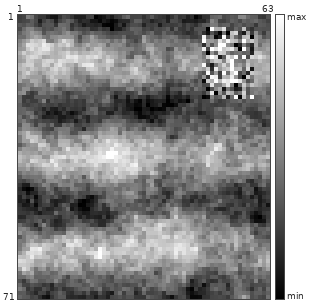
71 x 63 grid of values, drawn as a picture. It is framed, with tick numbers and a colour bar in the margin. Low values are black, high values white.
Ninth with the lowest average: top middle. Average level on the scale: 50%. Stripes: horizontal, repeating 3 times. Odd patch: rougher, in the top right. Roughest part: top right.
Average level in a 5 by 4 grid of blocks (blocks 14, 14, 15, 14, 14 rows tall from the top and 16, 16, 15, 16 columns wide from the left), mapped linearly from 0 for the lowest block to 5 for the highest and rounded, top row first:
4 2 2 3 / 1 1 0 2 / 4 5 3 3 / 0 2 3 1 / 3 3 3 2
